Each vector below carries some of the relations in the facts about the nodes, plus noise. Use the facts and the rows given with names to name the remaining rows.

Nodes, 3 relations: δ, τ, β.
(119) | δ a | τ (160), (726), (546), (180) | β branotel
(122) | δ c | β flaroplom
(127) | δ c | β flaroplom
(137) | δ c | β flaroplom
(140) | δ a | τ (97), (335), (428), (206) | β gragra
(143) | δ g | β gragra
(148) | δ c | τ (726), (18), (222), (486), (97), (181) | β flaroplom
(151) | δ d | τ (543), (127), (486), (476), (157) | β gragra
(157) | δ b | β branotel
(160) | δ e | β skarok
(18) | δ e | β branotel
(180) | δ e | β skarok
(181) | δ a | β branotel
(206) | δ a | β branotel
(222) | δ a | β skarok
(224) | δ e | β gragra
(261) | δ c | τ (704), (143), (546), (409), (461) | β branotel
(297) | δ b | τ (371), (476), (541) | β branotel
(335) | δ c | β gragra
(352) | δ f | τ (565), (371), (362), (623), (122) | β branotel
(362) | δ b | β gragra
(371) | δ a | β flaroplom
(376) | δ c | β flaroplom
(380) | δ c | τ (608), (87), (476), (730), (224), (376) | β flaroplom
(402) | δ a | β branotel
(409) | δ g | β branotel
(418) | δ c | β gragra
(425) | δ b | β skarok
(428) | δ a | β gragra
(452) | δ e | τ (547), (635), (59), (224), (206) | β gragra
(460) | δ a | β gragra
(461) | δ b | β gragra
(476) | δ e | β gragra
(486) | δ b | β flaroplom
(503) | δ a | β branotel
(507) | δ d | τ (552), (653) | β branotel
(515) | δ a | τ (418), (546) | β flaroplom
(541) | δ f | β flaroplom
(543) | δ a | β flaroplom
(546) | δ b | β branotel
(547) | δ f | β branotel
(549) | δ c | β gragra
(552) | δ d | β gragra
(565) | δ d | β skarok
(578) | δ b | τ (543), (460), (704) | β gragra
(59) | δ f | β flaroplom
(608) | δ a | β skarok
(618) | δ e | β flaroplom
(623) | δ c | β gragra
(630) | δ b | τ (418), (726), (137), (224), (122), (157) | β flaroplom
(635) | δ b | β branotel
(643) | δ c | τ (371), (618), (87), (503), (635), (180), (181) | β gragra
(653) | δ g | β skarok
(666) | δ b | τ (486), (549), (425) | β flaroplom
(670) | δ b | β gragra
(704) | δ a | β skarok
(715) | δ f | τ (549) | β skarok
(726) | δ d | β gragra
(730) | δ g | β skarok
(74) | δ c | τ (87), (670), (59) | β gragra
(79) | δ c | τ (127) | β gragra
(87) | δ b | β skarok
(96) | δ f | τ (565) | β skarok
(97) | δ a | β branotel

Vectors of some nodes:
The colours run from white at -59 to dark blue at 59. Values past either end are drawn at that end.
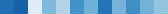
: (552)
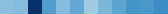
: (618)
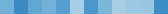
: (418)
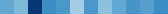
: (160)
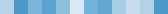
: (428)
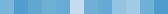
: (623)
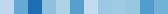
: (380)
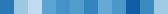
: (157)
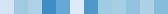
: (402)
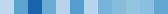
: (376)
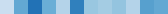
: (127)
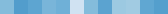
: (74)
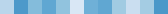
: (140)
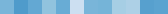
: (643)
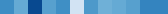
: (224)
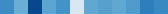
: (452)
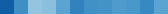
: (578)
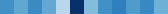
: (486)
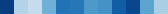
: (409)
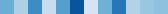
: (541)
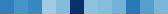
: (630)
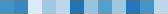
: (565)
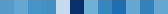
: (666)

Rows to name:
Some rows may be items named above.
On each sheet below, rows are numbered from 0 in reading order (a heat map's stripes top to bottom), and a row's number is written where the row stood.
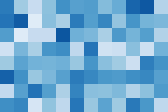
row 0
(297)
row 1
(726)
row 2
(352)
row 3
(119)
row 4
(79)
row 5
(578)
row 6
(148)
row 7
(565)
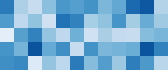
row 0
(297)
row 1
(96)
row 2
(371)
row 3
(476)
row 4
(565)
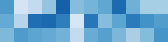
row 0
(547)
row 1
(18)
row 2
(335)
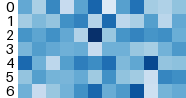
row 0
(59)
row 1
(261)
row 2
(486)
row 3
(623)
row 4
(546)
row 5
(79)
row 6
(715)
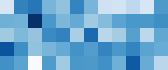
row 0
(515)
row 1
(618)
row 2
(261)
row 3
(461)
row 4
(507)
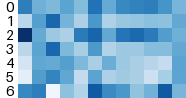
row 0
(425)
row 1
(122)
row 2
(143)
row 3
(122)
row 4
(704)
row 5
(543)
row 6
(151)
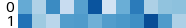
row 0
(541)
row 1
(635)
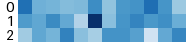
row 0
(87)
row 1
(486)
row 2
(549)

